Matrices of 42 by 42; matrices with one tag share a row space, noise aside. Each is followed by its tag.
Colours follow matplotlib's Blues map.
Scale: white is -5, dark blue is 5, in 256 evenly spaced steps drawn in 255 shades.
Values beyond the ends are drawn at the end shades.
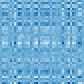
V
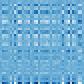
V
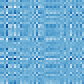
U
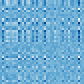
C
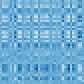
V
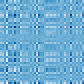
U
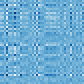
U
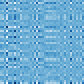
U
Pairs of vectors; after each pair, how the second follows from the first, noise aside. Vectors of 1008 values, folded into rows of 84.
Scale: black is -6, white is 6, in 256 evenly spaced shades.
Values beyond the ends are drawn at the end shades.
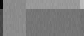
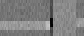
wrapped around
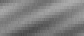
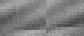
wrapped around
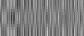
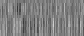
wrapped around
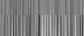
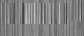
wrapped around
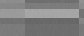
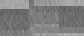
wrapped around
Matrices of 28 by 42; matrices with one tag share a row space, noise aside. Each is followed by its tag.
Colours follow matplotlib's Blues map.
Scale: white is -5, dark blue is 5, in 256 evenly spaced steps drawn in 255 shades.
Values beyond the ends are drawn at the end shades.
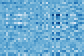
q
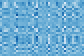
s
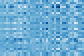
q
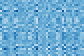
s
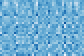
s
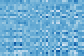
q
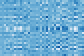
q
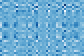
s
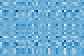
s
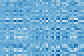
q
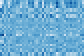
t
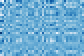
t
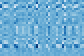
s
